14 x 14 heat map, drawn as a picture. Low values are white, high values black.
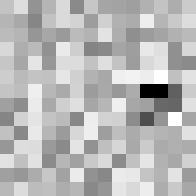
Odd patch: rougher, in the middle right. Average level on the scale: 30%. Roughest part: middle right. Histogram: skewed, a long tail of high values.
